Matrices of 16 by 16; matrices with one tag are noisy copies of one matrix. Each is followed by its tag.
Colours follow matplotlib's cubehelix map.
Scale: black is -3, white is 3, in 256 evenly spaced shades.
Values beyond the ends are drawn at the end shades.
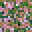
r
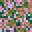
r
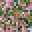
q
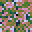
r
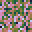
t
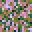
q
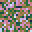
r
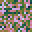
t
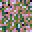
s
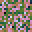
t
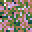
r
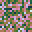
t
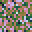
r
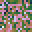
t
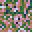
t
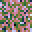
s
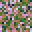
s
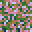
s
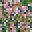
s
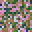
t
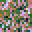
q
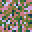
q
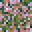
s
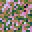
q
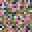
t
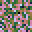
t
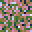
s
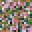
q
